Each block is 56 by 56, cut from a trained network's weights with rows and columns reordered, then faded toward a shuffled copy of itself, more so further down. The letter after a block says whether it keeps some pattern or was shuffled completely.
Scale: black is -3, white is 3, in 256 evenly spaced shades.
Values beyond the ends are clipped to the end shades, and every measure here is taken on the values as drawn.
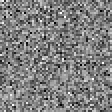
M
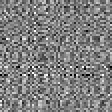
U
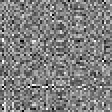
U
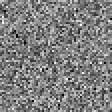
M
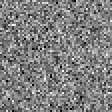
M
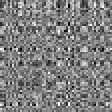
U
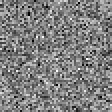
M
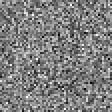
M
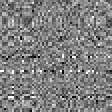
U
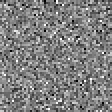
M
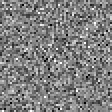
M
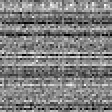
U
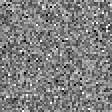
M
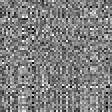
U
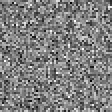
M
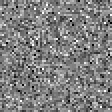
M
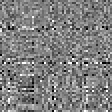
U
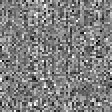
U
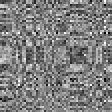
U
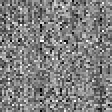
U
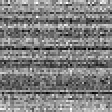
U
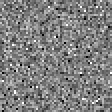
M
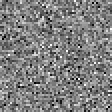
M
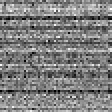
U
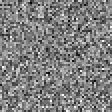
M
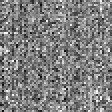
U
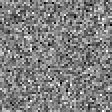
M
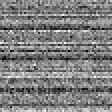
U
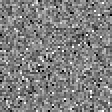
M
